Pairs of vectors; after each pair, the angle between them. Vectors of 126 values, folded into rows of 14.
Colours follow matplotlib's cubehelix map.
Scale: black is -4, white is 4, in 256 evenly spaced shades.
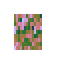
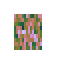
partly opposed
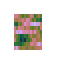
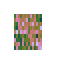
partly aligned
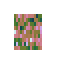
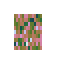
nearly parallel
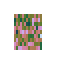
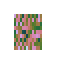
orthogonal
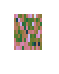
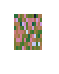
nearly opposite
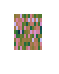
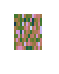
partly opposed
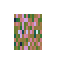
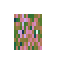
nearly parallel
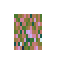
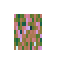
orthogonal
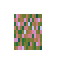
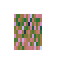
nearly opposite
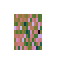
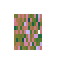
nearly opposite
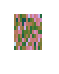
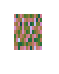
partly opposed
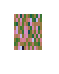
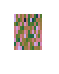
partly aligned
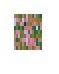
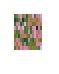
nearly opposite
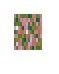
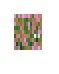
partly opposed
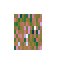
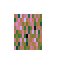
nearly opposite
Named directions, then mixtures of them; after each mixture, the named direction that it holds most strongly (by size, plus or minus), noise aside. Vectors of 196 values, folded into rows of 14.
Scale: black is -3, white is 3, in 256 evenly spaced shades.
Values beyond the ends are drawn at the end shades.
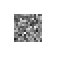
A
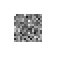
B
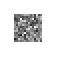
A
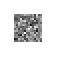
A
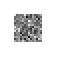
B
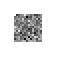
B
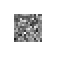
A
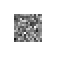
A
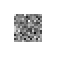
B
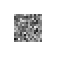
A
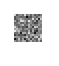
B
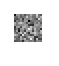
B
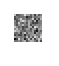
A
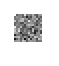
B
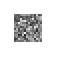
A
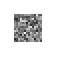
A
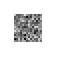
B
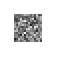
A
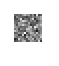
A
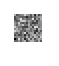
A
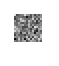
B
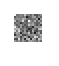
B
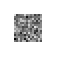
B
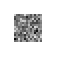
A
